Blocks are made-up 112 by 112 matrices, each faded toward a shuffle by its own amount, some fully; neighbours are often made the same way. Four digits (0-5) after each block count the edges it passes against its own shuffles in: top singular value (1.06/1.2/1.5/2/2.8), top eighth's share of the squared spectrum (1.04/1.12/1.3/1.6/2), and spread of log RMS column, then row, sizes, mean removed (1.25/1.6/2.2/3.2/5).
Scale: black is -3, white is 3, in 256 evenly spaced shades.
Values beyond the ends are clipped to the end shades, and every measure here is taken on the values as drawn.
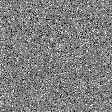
0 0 0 0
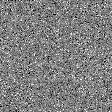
0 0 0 0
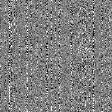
2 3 4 0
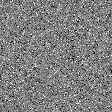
0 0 0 0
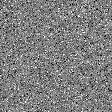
0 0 0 0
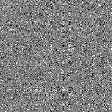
4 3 2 2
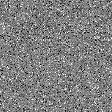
3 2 1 0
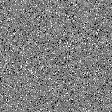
3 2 1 0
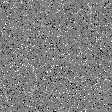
0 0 0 0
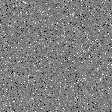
1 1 0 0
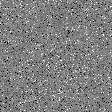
1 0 0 0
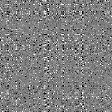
5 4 3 3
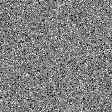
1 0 0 0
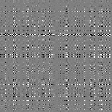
5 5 4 4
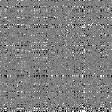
5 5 3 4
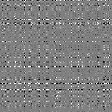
5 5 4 4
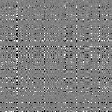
5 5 4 4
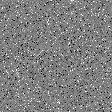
2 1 0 0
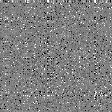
4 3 2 2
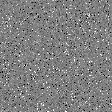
3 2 1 0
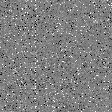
3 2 1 0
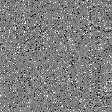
4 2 1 1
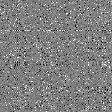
4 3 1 2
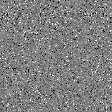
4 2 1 1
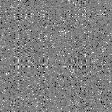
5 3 2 2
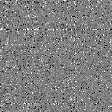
4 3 1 2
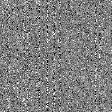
2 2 4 0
